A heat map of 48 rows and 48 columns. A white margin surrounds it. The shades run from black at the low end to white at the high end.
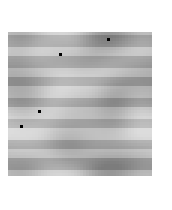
Horizontal stripes repeat 7 times down the table. There is no overall slope. Four lone cells stand out, each far lower than its neighbours. On average the colour sits 70% of the way up the scale.
